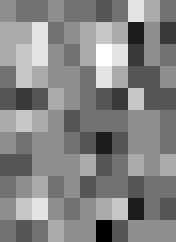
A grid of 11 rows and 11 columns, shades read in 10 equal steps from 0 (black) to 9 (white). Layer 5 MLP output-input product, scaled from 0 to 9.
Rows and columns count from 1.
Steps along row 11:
down up up down same down up up same same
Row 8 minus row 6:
-3 -4 -1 0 2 2 -1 0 1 0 2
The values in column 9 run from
1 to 8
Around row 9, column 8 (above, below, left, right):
4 7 4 3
